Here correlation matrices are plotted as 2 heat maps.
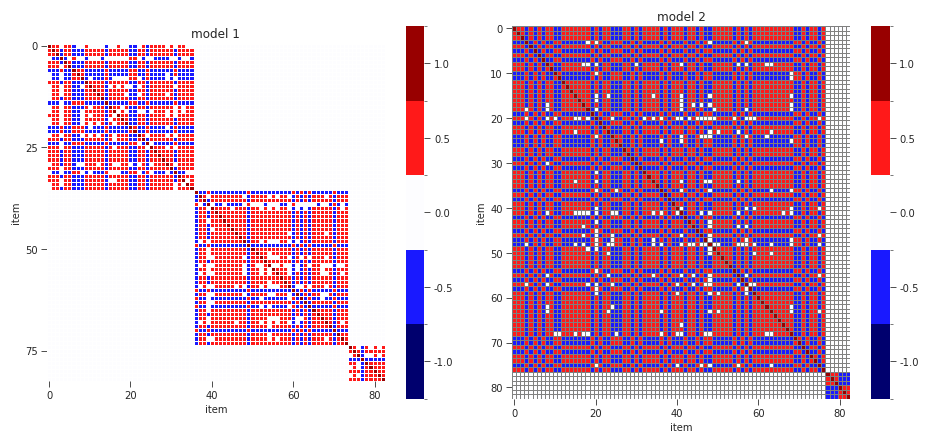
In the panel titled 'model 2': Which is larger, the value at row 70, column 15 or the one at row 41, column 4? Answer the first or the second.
the second
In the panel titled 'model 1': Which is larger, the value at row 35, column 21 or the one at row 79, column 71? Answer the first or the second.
the second
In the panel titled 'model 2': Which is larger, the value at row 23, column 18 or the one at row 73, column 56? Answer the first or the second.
the first
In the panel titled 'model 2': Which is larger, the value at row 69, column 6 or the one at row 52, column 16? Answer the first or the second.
the second
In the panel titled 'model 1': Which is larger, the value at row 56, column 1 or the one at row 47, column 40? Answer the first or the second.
the second
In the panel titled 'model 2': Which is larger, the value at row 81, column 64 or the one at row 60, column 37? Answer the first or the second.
the second
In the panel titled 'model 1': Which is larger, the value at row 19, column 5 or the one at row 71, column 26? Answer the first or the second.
the first
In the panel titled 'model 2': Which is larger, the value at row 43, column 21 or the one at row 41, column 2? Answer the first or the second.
the second
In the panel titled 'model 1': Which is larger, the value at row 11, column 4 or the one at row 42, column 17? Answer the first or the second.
the first
